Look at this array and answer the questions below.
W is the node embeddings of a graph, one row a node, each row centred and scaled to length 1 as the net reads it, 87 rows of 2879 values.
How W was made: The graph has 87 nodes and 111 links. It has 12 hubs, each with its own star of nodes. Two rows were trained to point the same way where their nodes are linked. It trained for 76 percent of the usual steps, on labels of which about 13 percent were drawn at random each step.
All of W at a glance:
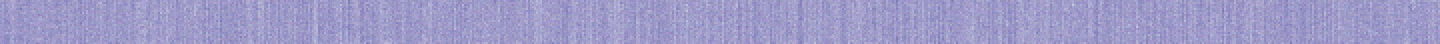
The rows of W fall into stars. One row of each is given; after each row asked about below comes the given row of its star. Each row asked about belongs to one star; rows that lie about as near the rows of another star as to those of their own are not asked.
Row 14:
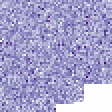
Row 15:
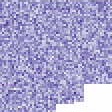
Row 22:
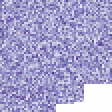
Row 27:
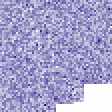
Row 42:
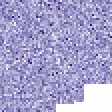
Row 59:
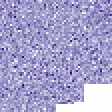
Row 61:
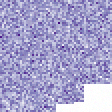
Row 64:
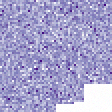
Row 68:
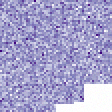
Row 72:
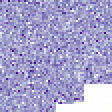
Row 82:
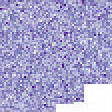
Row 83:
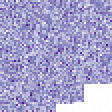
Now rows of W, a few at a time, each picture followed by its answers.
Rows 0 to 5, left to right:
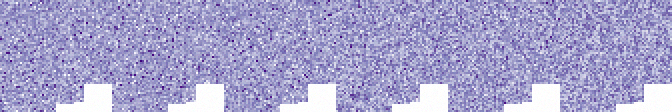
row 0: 61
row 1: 64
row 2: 14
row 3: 72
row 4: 15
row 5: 83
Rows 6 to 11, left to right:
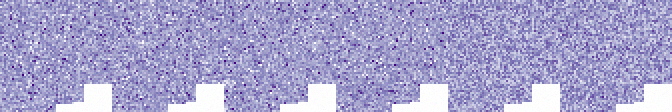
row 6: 64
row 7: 64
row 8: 15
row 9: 22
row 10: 61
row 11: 14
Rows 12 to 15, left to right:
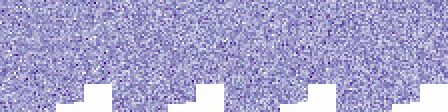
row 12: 83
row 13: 42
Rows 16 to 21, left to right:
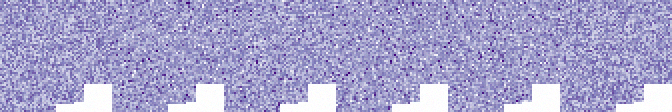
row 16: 72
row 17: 59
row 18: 82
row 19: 72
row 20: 59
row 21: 27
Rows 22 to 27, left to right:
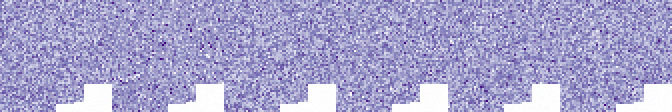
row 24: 42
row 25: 64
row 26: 68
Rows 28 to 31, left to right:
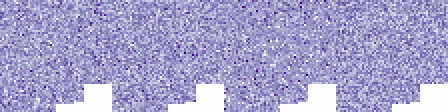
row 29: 61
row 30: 68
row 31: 82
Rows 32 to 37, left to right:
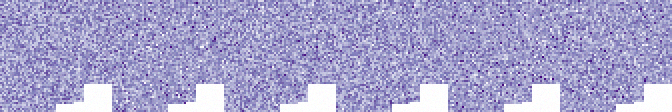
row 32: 64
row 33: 72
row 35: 83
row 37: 59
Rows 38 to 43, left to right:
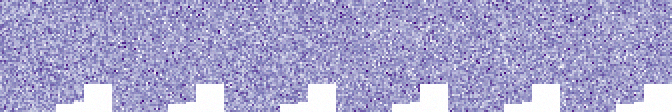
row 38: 15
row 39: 83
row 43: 72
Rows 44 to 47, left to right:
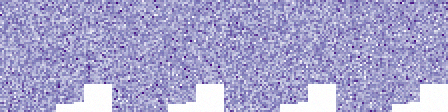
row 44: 64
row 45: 68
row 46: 14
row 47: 59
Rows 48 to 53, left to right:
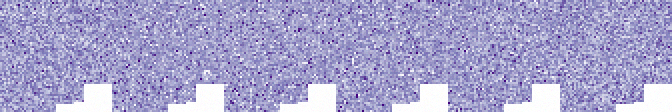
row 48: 64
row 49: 14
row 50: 27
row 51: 61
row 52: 22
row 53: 72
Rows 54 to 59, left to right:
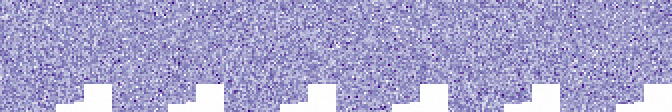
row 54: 22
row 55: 68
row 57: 83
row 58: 72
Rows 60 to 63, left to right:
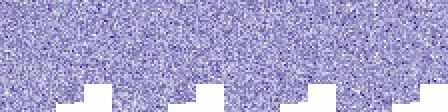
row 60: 61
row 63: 42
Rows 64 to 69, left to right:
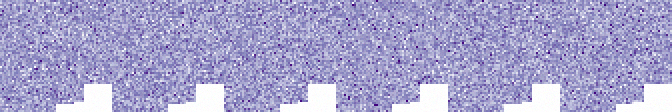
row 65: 27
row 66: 61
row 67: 61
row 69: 59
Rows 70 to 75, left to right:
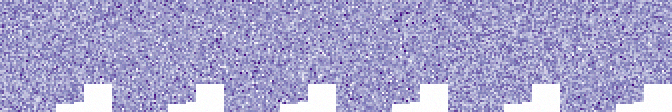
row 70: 82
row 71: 42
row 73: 27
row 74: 68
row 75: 27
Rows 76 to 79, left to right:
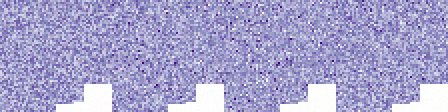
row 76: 59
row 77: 72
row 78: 22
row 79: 42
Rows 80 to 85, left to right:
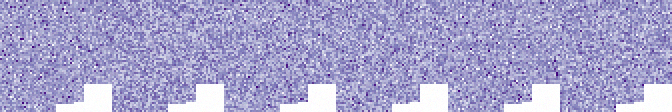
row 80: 59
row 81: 42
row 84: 27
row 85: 42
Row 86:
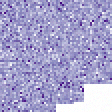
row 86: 42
